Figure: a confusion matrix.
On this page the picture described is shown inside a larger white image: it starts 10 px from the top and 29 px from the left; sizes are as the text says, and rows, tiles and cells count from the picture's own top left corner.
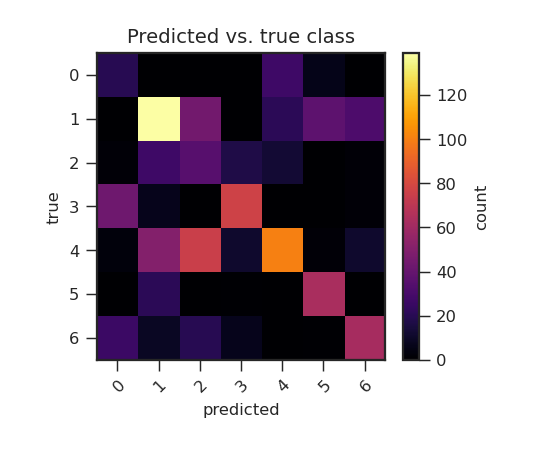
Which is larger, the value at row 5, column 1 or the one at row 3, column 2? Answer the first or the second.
the first
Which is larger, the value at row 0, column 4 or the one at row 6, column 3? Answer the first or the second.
the first
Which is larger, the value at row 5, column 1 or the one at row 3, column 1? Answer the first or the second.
the first
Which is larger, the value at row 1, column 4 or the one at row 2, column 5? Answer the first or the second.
the first
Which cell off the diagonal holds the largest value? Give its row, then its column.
4, 2
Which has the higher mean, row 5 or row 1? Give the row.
1
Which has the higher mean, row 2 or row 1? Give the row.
1
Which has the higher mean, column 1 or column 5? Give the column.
1
